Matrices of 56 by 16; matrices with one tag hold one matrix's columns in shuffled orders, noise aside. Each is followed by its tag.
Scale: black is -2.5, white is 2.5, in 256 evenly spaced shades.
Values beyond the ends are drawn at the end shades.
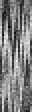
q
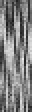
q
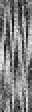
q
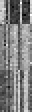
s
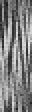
q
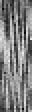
q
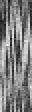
q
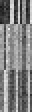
s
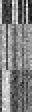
s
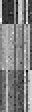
s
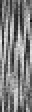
q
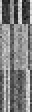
s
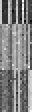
s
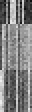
s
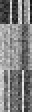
s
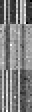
s
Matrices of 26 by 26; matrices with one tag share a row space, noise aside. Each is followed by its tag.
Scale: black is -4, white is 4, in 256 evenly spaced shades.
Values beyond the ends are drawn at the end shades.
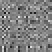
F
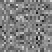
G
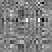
G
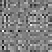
F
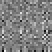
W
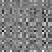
W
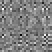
W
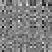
W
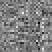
G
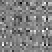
W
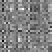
F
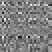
F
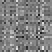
G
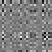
W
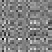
F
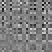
W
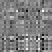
G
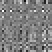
W
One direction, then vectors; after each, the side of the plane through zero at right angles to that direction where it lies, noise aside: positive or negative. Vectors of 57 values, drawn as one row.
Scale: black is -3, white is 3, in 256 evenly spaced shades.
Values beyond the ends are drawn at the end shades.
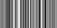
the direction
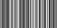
positive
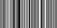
negative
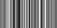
negative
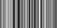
negative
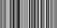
negative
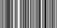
positive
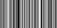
negative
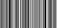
positive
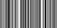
positive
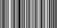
negative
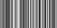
positive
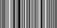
negative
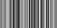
negative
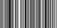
positive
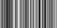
positive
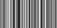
negative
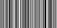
positive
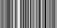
positive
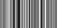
negative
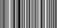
negative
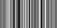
negative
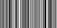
positive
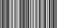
positive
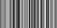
negative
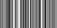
positive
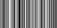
negative
